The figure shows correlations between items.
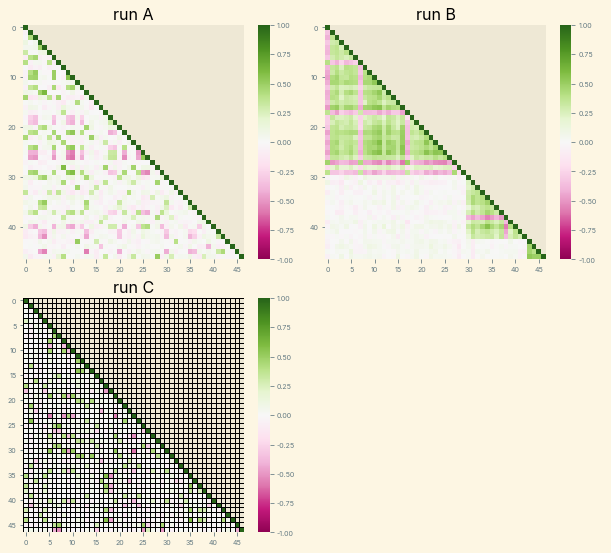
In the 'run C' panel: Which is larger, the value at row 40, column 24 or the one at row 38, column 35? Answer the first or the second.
the second
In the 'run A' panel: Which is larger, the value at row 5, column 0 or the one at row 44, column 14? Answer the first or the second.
the first
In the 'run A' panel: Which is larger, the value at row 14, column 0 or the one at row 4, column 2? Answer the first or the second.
the first
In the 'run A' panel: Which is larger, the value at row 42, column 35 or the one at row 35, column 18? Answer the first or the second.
the second
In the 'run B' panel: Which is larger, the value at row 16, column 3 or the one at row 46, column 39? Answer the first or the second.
the first
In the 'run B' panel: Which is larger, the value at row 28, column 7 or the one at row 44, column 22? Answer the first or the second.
the second
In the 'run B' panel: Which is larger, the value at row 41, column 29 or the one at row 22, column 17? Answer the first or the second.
the first
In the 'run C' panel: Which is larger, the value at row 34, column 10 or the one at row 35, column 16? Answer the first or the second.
the first
